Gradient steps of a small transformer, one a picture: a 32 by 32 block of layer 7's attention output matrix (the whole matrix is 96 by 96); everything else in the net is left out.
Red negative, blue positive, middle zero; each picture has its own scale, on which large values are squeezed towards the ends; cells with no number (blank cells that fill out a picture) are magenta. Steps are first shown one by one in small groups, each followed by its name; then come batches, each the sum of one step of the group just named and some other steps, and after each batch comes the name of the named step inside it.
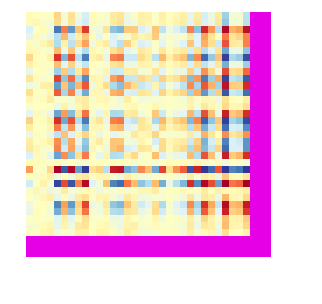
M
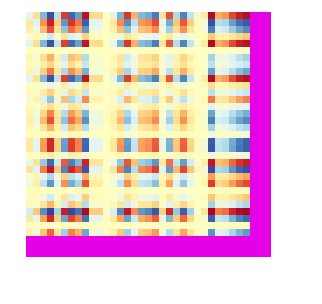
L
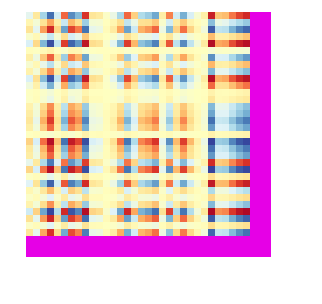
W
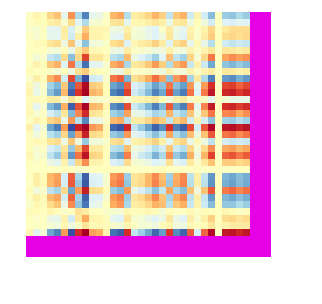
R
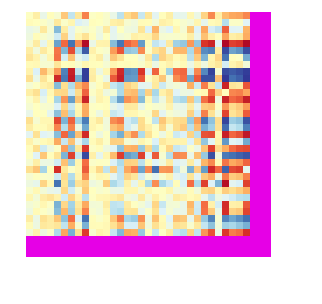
M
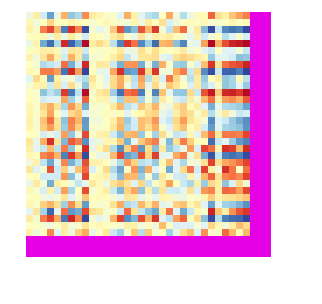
W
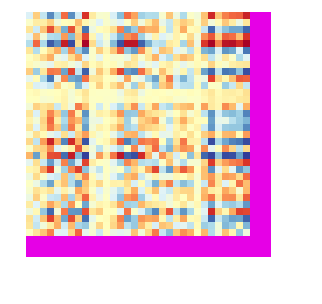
W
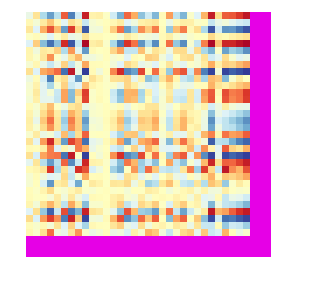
W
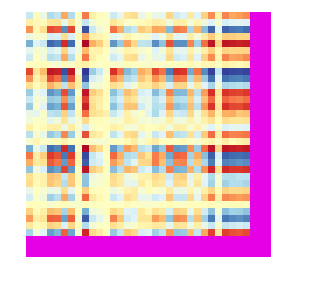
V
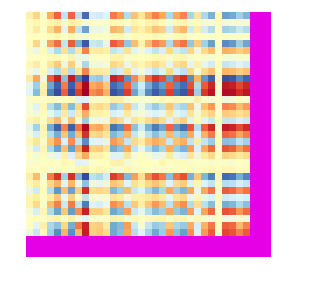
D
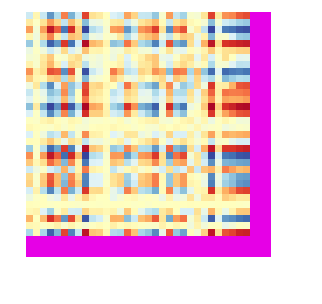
V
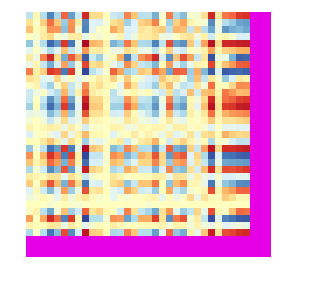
V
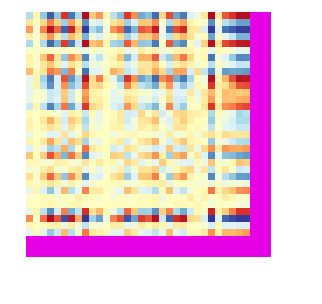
V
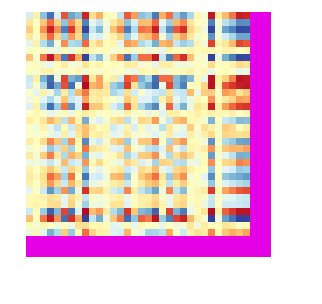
D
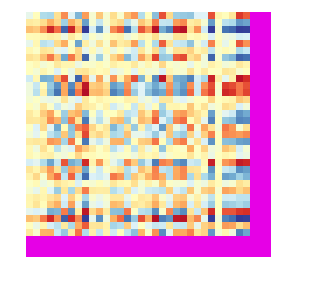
D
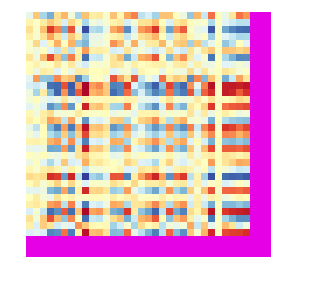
D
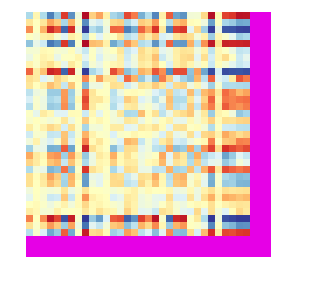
V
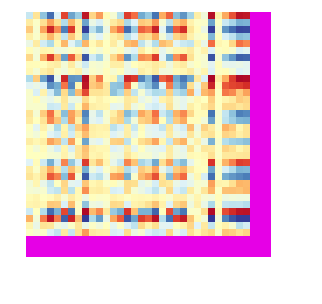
D
